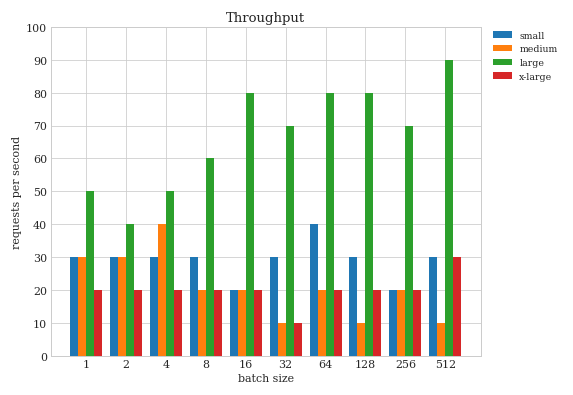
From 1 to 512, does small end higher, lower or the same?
the same
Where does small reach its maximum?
64
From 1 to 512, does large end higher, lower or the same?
higher
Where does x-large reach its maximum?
512
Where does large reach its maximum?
512
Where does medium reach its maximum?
4
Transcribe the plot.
Title: Throughput
x-axis: batch size, ticks 1 2 4 8 16 32 64 128 256 512
y-axis: requests per second, ticks 0 10 20 30 40 50 60 70 80 90 100
Legend: small, medium, large, x-large
Values:
small: 30 30 30 30 20 30 40 30 20 30
medium: 30 30 40 20 20 10 20 10 20 10
large: 50 40 50 60 80 70 80 80 70 90
x-large: 20 20 20 20 20 10 20 20 20 30
